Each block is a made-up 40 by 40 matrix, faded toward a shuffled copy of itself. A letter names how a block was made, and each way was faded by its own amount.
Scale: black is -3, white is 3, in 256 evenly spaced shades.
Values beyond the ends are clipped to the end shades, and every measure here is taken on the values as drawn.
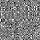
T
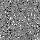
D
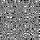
T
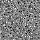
D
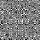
T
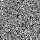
D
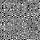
T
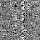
T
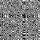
T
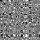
T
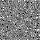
D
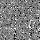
D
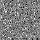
D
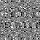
T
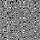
T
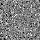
D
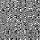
T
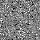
D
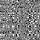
T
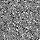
D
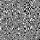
T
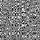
T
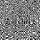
T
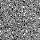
D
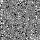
D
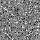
D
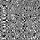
T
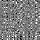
T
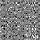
T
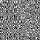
T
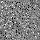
D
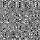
T
